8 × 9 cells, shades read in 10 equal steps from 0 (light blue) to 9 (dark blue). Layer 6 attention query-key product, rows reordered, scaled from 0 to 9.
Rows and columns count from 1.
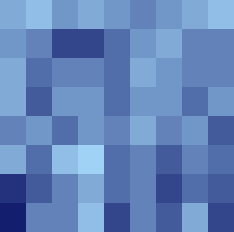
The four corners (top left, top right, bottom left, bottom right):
2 1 9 7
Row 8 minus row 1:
7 3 1 -1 4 0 3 0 6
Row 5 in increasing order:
2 3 3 3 4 4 4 5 6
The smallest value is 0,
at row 6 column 4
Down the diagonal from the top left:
2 4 4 3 4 4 7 2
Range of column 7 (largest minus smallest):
5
